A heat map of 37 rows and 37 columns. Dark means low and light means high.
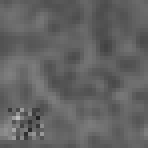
Neither half mirrors the other. In the bottom left lies a patch that is rougher than the rest. The bottom left is the roughest part. The texture is blotchy.
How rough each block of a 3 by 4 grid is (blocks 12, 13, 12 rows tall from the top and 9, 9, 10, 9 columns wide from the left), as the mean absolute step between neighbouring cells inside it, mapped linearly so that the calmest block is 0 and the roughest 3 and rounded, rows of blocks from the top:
0000
0000
3100
